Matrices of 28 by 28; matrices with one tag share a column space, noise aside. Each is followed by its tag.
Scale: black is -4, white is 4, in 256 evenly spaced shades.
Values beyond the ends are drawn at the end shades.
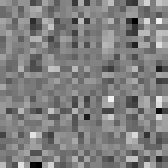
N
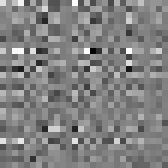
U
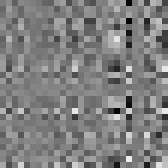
N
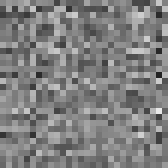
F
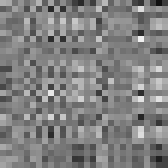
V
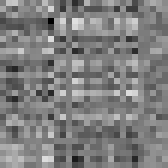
V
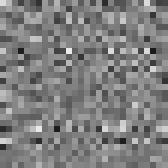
U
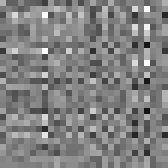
F
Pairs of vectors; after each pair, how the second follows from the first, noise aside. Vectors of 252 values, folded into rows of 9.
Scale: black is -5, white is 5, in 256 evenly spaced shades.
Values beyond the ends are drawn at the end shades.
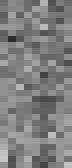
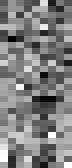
scaled up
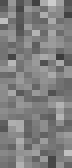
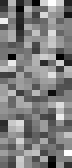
scaled up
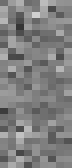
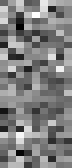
scaled up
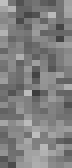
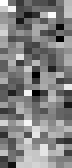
scaled up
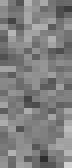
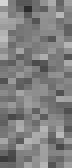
reversed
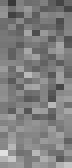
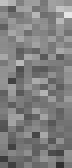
reversed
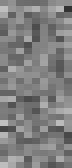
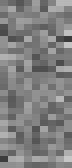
reversed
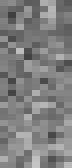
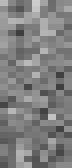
reversed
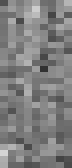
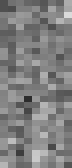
reversed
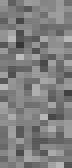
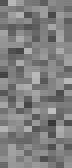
reversed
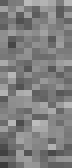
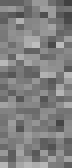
reversed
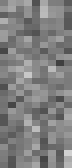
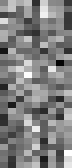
scaled up
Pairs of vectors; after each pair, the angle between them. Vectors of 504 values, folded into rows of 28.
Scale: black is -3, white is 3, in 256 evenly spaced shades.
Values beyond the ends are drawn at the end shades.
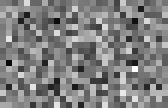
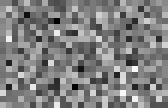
nearly parallel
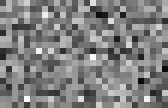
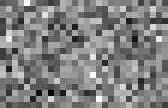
partly aligned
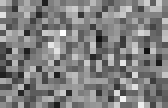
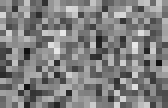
nearly parallel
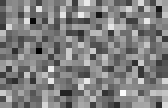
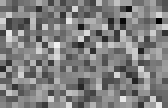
partly opposed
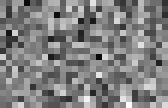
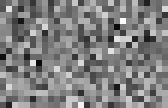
orthogonal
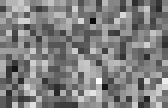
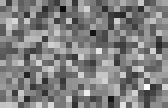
orthogonal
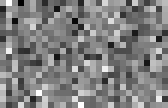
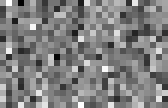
nearly parallel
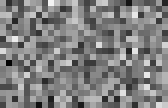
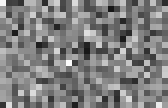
partly aligned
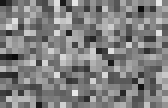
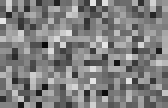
orthogonal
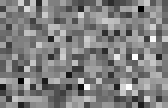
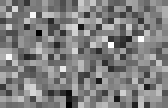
orthogonal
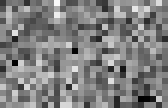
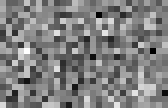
partly opposed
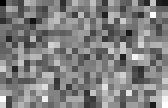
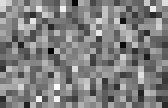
partly opposed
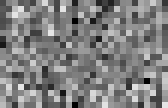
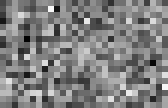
partly aligned
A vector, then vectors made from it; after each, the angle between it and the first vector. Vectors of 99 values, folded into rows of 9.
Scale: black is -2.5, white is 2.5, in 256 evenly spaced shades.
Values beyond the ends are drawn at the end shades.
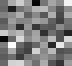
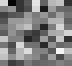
partly opposed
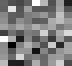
nearly opposite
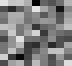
partly aligned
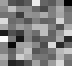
nearly opposite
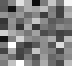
nearly parallel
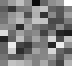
nearly parallel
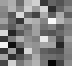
orthogonal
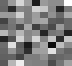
nearly parallel
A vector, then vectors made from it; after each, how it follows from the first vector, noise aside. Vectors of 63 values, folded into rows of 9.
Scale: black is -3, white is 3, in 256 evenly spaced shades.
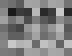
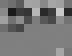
partly zeroed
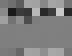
partly zeroed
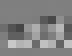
partly zeroed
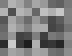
reversed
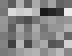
sign-scrambled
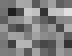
sign-scrambled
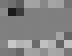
partly zeroed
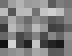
reversed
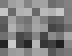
reversed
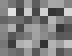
sign-scrambled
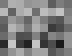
reversed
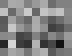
reversed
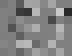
partly zeroed
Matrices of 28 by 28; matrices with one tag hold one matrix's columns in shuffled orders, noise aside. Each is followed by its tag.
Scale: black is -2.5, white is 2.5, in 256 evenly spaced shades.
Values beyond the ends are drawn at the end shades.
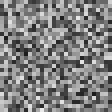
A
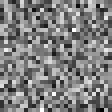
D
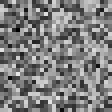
D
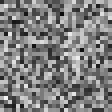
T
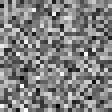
A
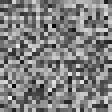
A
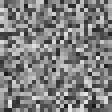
D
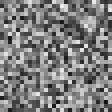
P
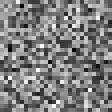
A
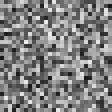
T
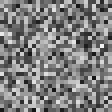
P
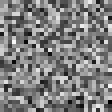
D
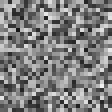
D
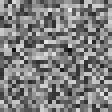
A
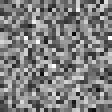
P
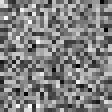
A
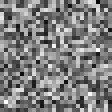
D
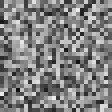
T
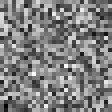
D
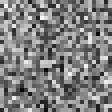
T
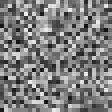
A
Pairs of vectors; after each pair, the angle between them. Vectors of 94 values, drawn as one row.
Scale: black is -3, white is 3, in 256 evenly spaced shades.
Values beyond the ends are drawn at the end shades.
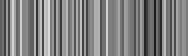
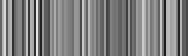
partly opposed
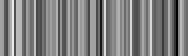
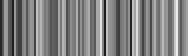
nearly opposite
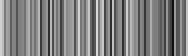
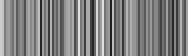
nearly parallel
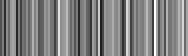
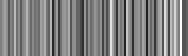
orthogonal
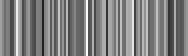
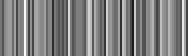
partly opposed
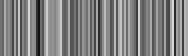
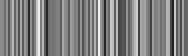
nearly opposite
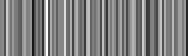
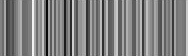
nearly opposite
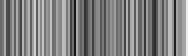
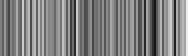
nearly parallel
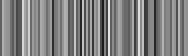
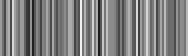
partly opposed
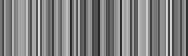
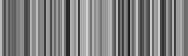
partly opposed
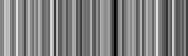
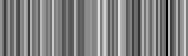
orthogonal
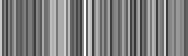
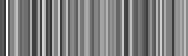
orthogonal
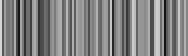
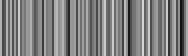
orthogonal
